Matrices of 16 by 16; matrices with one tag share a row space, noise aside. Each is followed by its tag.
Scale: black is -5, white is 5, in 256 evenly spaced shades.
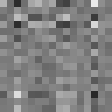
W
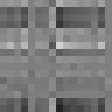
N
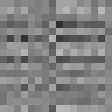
N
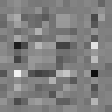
W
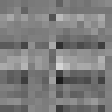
N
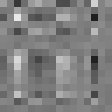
W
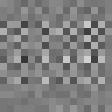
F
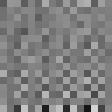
F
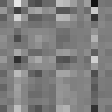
W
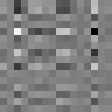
W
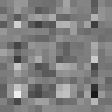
W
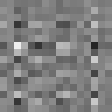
W
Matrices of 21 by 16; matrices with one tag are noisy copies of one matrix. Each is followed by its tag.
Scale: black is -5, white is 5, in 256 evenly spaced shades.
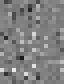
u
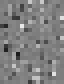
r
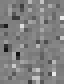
r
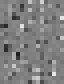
r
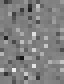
u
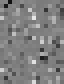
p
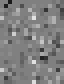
p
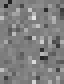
p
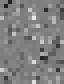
p
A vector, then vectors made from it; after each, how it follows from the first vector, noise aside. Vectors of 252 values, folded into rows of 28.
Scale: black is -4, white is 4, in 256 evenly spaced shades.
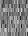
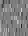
partly zeroed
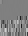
partly zeroed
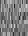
wrapped around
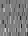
partly zeroed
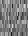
wrapped around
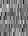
wrapped around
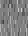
partly zeroed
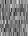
wrapped around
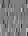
partly zeroed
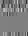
partly zeroed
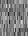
wrapped around
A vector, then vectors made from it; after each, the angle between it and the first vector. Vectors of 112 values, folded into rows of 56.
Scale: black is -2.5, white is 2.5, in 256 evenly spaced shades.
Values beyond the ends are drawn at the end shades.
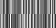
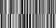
nearly opposite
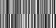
nearly parallel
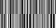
nearly opposite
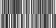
partly aligned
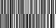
partly opposed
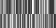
orthogonal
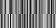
nearly opposite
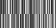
orthogonal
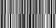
nearly opposite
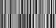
nearly opposite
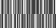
orthogonal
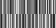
partly opposed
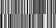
partly opposed
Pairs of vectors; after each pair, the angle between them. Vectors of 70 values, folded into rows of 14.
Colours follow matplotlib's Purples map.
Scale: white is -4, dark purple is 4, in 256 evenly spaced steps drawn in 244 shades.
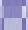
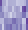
nearly opposite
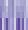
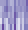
nearly opposite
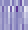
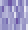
partly aligned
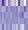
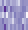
orthogonal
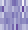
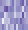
partly opposed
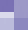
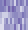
partly aligned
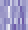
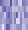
partly opposed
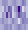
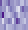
partly opposed
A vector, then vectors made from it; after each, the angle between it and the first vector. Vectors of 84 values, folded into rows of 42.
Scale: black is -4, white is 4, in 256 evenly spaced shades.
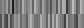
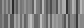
nearly parallel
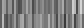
partly aligned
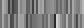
partly aligned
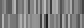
orthogonal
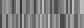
partly aligned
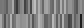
orthogonal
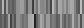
partly aligned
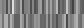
nearly opposite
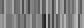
partly opposed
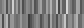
nearly opposite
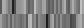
partly aligned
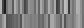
orthogonal
